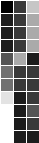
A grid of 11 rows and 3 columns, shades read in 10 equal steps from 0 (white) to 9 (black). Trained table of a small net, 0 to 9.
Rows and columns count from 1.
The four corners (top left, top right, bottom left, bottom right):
9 2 0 8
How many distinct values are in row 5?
3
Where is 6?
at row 5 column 1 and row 9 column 3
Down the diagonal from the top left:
9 7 3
